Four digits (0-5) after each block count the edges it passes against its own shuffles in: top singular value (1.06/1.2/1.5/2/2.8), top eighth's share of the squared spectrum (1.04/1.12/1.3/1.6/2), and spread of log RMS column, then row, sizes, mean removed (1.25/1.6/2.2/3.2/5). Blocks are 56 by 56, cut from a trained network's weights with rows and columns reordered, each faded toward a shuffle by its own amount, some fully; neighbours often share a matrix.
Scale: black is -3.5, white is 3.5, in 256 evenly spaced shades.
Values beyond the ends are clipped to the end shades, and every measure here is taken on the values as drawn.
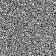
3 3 1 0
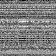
5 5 2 3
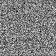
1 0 0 0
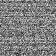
3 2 0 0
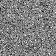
0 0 0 0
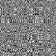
4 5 2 3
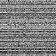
5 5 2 3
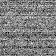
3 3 0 1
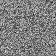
0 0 0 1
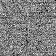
1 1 0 0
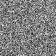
1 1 0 0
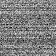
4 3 0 1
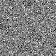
0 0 0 0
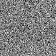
0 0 0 0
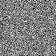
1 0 0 0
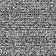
3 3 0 1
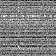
5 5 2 3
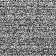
3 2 0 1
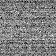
3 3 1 1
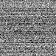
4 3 0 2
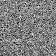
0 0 0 0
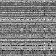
5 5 1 3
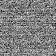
2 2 0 0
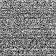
3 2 0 0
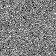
0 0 0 0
